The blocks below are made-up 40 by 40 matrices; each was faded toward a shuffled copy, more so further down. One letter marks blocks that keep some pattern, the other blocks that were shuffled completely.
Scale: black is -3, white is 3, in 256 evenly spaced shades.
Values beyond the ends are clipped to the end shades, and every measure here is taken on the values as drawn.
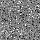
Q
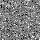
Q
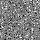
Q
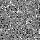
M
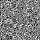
M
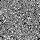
Q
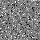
Q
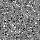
Q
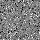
Q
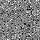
M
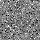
Q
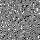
M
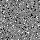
Q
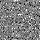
M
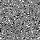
M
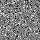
Q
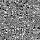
M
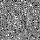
M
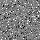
Q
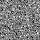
Q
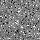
Q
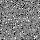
Q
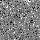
Q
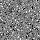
Q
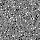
Q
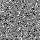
Q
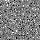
Q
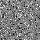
M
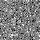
M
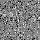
M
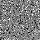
Q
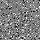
M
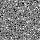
Q
